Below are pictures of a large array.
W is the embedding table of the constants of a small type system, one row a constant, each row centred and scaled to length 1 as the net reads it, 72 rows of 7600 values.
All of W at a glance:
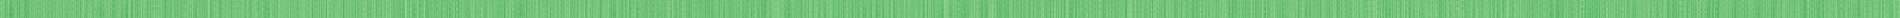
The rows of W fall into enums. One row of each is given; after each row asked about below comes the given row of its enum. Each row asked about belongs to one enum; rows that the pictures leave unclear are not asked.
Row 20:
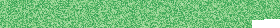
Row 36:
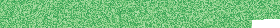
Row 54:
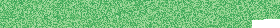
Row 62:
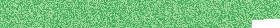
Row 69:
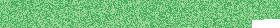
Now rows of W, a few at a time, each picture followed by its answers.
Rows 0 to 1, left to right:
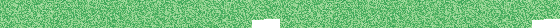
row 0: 62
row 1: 62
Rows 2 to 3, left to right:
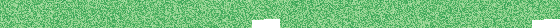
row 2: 62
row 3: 69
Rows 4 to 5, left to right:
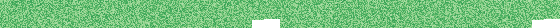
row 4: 69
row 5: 62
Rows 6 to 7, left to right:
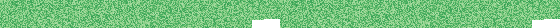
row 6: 69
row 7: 69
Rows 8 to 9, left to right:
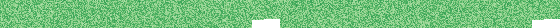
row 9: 69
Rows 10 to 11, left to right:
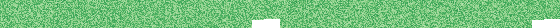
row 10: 62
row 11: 20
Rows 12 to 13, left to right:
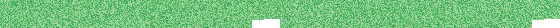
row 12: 69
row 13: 62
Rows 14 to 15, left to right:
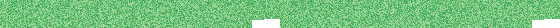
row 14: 20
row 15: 69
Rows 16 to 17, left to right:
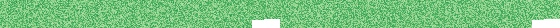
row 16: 20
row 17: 62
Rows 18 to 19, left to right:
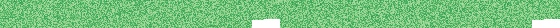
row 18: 54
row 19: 69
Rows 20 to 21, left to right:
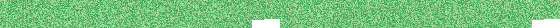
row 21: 62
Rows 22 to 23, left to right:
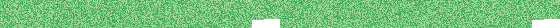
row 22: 62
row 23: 54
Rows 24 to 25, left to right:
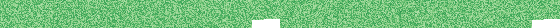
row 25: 36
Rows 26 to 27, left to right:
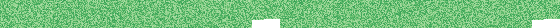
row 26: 62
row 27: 54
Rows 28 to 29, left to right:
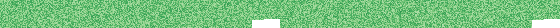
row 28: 69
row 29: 36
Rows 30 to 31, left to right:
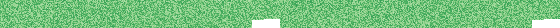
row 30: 62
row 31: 69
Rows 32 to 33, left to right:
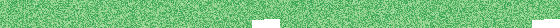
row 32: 20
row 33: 69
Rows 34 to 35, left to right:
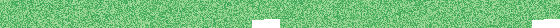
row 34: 69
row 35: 54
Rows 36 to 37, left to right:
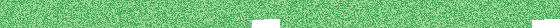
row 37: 20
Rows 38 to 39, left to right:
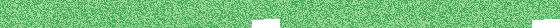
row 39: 69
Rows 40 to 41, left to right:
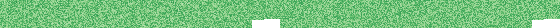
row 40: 20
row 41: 54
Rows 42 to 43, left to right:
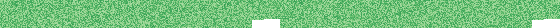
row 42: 69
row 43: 54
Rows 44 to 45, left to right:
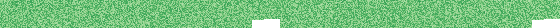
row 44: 69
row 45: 62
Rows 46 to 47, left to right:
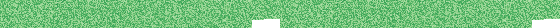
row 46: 62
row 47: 62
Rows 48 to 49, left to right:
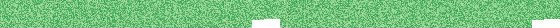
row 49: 20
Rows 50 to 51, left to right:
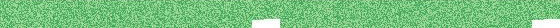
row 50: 62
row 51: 54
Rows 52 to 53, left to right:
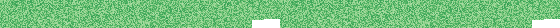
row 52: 69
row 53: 69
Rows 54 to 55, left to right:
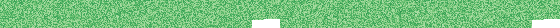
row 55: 36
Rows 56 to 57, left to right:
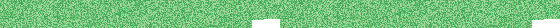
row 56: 54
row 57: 54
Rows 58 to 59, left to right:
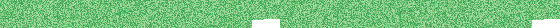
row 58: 54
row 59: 36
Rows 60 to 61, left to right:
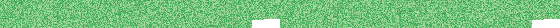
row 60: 54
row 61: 36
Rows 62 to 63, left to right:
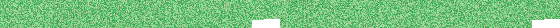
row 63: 20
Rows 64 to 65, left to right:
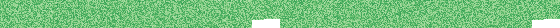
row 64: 62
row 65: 54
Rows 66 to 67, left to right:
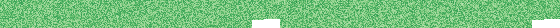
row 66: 54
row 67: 20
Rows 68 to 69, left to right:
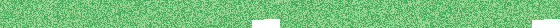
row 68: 54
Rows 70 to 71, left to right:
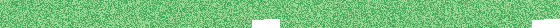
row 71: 62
